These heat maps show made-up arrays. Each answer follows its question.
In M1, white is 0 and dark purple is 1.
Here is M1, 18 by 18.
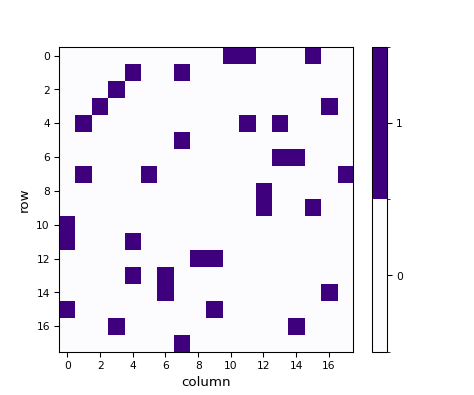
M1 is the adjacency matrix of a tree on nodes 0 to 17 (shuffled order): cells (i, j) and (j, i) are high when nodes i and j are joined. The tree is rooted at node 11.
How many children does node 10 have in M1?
0
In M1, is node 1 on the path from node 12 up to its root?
no
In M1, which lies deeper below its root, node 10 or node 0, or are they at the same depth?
node 10
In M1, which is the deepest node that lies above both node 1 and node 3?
4
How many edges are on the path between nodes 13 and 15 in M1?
4
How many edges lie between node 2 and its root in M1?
7
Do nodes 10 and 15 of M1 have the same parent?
yes
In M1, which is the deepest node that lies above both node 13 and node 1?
4
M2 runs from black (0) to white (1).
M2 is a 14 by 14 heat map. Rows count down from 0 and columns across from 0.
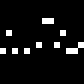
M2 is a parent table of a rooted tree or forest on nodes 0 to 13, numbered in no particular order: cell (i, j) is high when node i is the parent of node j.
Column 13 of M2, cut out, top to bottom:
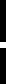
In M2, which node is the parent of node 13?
7
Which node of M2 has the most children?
8
